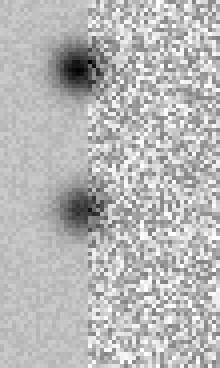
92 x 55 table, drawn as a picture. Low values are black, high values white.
No row or column stands out. On average the colour sits 70% of the way up the scale. A vertical seam about 40% of the way across splits the table, and the left part is calmer. The halves do not mirror each other. No overall slope runs across the table. There are two dips.
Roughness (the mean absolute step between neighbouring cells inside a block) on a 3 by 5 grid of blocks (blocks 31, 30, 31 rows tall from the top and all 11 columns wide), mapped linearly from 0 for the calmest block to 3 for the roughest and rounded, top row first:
00333 | 00333 | 00333
